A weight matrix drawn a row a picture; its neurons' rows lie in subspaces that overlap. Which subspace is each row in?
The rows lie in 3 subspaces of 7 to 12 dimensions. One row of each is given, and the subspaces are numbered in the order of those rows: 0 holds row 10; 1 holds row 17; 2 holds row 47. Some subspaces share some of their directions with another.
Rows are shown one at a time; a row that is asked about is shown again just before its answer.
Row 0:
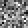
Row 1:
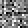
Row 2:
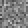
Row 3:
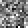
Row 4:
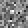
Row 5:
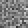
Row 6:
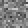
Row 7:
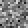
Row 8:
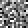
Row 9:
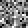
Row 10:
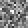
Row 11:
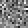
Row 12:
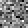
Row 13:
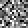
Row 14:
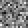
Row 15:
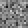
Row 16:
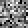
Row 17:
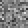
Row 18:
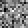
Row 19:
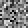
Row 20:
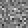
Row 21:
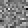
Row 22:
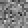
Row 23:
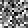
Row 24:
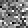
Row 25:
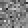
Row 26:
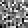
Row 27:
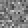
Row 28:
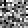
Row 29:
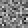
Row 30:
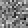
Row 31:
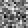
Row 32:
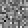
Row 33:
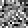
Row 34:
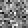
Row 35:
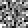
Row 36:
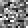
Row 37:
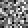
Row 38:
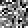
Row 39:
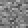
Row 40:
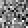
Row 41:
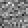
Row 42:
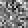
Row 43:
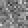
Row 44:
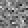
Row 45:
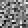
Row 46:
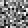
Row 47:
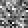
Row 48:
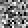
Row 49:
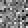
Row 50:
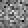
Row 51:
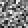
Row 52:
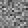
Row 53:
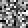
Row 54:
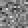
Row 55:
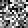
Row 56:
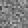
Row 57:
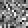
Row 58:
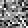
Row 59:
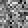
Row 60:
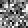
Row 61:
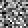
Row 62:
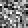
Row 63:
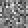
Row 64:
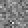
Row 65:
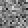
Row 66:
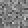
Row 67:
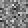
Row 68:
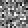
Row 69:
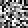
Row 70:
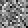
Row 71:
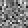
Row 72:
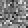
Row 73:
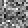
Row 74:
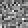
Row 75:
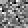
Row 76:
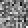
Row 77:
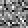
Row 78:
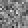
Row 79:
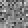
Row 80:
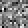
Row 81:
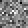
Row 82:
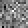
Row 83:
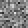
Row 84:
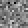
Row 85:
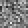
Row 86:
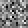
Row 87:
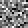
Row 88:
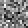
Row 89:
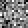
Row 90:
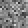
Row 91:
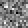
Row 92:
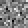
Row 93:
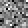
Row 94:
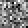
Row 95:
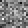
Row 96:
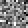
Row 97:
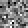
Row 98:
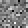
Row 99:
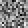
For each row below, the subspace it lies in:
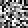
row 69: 1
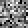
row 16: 2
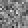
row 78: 0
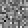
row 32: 1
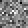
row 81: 1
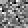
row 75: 2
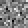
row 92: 1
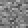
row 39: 2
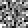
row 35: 1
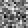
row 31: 0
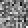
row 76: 1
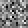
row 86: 0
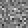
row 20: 1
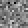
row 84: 2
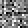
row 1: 1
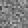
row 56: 0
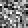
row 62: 0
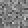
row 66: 1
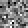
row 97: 2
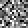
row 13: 0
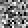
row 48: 2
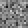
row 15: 0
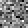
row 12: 1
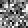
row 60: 0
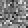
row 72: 2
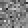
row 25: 2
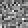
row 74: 1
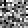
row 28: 1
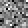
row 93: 1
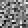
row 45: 0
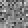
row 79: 1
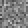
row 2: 0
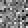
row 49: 1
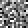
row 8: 0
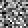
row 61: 2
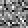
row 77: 0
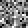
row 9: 1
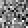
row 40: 1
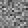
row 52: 1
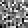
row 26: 1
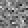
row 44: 2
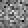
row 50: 1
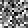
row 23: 1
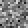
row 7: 2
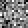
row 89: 1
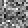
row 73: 0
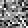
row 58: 0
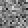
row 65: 0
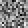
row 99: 2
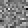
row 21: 1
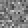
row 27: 0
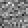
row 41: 1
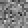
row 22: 2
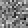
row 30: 1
